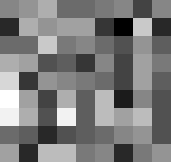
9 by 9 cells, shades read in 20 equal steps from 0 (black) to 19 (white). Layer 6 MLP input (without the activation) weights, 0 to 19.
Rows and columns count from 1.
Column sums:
107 83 84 97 73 85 53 99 65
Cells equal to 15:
2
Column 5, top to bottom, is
8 12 10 4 9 7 7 7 9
